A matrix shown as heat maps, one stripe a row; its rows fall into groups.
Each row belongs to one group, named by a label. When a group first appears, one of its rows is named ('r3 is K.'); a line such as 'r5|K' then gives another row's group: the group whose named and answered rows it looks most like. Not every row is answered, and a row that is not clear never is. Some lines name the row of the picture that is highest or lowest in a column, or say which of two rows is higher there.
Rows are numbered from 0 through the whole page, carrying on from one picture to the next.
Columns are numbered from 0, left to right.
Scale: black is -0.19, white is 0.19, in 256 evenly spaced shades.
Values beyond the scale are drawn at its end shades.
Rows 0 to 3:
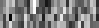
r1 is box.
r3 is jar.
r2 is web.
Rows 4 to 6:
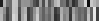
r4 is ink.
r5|web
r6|web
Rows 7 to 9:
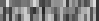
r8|web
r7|box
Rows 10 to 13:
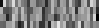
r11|web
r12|web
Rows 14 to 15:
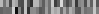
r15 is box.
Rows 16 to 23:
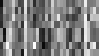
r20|jar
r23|jar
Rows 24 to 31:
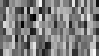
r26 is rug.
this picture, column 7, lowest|27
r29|box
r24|web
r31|box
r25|jar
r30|box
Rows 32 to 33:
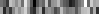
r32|ink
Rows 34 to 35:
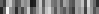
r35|rug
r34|rug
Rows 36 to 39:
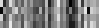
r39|ink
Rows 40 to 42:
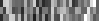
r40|box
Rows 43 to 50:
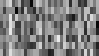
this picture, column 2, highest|43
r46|rug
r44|jar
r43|rug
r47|rug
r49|rug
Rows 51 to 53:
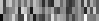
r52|web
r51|ink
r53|jar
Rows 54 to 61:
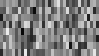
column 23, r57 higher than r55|Yes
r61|box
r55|rug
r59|rug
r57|web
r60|rug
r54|ink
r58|rug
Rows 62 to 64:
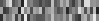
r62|jar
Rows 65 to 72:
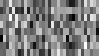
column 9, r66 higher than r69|No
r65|ink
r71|ink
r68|web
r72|jar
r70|box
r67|ink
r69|rug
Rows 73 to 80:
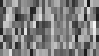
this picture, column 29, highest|74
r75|rug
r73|ink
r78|web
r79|box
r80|rug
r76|box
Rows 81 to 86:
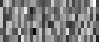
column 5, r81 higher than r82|No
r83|web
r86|web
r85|rug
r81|box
